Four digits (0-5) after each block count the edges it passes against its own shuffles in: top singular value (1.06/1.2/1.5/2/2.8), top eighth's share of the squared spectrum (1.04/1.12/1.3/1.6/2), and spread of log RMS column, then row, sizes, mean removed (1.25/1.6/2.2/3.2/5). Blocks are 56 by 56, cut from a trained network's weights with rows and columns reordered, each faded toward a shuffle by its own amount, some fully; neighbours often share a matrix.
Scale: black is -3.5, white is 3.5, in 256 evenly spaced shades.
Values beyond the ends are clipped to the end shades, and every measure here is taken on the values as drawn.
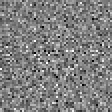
3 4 2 2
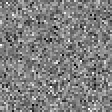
3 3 1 1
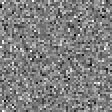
0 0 0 0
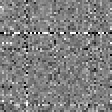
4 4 2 2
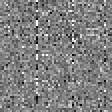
3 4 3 2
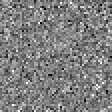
2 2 0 1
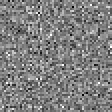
3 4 2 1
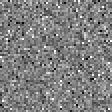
0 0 0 0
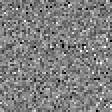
1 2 0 1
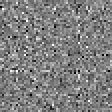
2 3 2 2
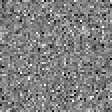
2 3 1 2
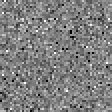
1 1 0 0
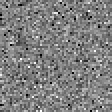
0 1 0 0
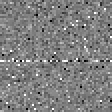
3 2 0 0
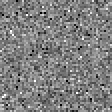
0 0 0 0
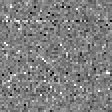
2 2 0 1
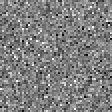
0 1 0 0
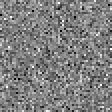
1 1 0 0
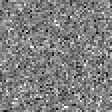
1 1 0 0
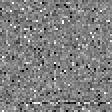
2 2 0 1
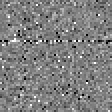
3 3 0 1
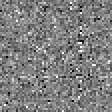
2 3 1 0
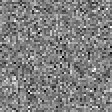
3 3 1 0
